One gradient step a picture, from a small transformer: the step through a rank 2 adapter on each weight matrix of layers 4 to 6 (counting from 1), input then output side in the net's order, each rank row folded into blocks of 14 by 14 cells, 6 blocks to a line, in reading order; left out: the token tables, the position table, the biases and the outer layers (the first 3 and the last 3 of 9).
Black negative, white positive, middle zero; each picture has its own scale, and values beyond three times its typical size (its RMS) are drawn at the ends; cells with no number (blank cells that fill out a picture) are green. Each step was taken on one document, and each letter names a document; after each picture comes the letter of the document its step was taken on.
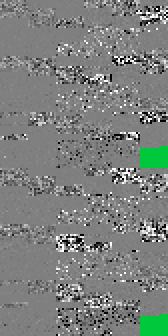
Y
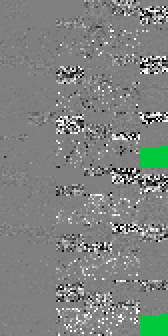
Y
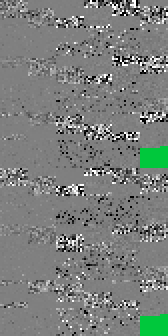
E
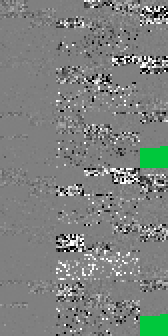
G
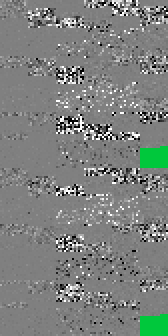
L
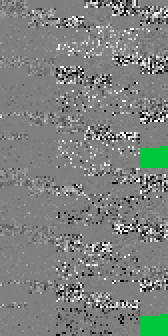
L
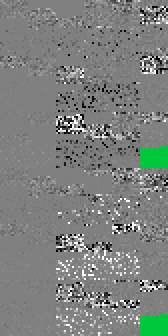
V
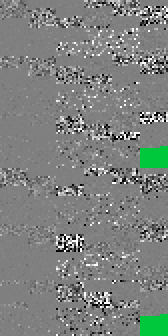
L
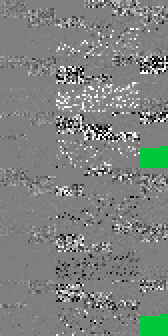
L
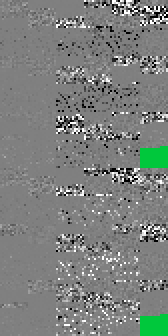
G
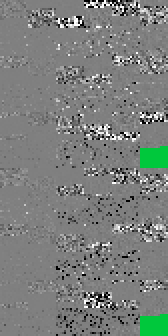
L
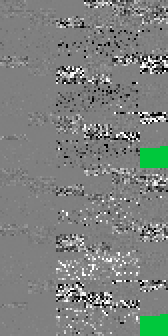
G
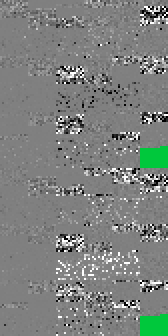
G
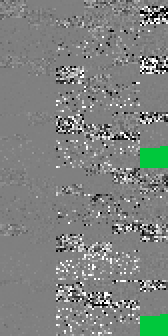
V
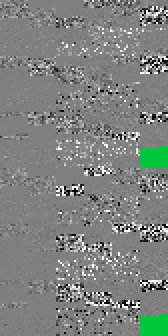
Y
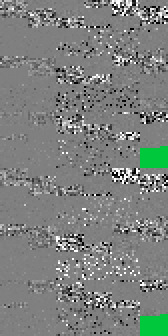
E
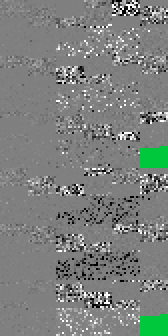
E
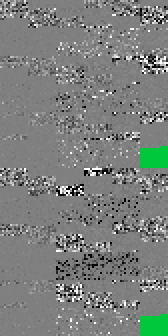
E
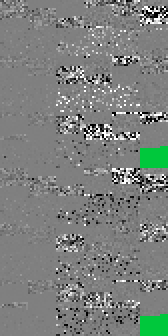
G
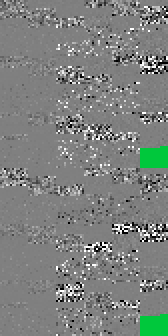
L
